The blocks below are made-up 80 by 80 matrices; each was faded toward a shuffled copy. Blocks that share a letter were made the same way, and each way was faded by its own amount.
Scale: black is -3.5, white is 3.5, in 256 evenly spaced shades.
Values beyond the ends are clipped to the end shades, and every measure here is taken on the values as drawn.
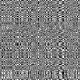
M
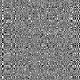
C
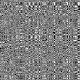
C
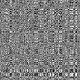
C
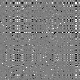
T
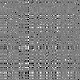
T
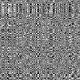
C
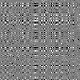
T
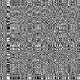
M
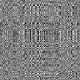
M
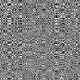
C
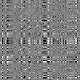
T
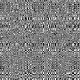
C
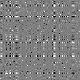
T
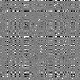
T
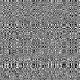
M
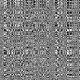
M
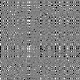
T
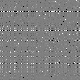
T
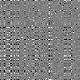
T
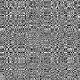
M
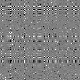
T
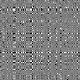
T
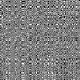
C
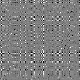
T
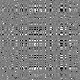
T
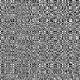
C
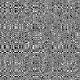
C
